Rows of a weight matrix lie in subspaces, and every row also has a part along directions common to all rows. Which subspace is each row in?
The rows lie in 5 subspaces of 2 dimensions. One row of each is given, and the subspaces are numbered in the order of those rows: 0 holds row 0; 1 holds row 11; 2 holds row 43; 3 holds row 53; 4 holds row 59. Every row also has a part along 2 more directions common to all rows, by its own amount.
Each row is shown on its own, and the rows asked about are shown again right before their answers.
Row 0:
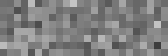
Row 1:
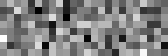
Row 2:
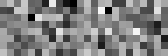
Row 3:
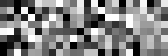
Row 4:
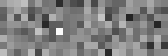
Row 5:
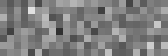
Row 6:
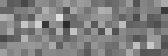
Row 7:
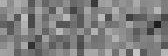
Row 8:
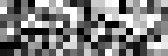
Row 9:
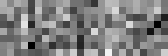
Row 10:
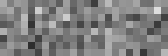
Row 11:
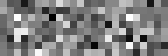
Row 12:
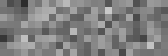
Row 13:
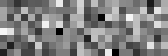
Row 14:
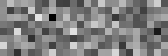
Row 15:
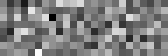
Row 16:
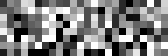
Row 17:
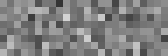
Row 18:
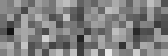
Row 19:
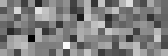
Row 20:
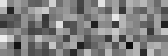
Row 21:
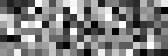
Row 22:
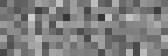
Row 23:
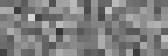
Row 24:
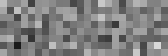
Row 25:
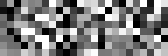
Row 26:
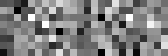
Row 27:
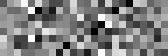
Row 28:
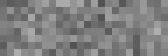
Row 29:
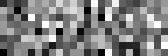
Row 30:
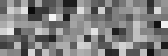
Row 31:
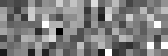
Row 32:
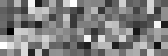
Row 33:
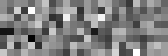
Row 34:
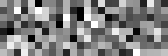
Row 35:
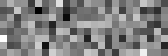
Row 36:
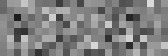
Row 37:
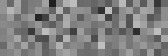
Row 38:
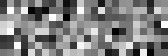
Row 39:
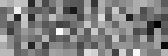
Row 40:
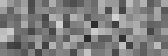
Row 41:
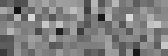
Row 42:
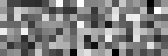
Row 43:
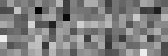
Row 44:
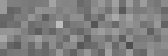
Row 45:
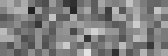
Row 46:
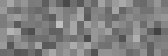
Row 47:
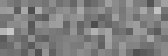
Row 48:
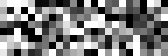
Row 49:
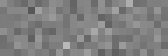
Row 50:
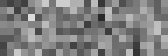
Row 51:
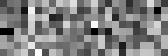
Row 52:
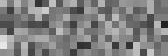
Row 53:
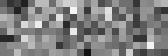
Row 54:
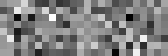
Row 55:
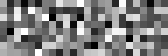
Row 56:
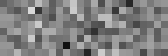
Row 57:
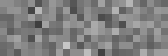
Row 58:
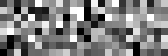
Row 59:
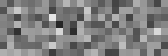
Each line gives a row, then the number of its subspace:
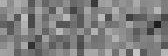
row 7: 2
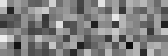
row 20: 0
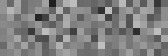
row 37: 4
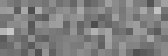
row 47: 2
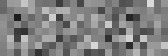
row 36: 1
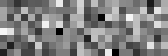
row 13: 1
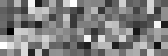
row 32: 0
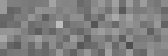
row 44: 0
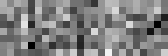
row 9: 2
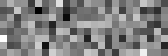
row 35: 2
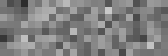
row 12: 3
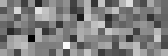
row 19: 3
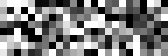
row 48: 4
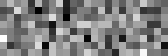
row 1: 2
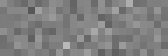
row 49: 3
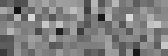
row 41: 2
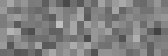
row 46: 4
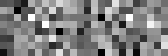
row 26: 3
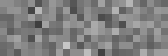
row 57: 3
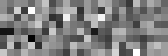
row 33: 0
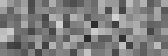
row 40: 0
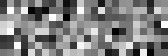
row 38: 0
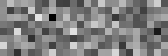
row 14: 4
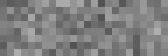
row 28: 4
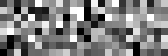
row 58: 3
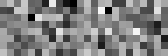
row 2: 4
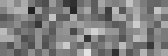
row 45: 3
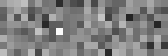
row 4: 1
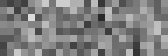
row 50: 4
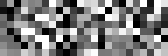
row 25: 4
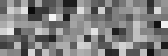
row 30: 0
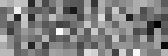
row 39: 2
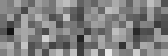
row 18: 2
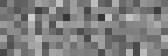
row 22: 2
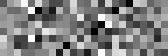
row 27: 3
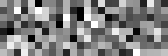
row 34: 3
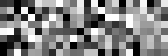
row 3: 4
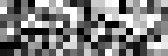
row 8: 0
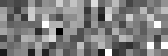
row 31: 1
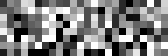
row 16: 1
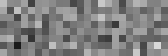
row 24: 0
